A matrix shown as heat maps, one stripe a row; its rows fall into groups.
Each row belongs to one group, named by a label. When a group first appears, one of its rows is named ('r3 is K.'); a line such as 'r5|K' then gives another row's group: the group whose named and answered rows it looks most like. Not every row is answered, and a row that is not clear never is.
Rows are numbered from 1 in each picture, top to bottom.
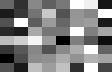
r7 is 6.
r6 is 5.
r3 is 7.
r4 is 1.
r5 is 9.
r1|5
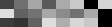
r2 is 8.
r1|1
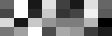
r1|7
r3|8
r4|9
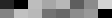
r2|9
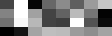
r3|9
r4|6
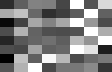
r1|1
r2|7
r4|7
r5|1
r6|5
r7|6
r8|9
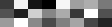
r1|7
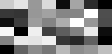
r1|9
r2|5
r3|5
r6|6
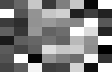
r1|1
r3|5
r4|5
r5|1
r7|7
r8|1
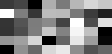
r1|6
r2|8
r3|1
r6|6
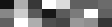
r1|6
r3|9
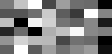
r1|9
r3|8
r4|6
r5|9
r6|7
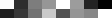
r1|8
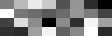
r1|9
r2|8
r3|7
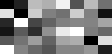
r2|8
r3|7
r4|6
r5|1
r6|8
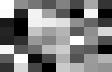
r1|8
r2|8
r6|8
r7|7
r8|7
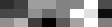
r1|5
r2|5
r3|7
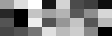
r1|9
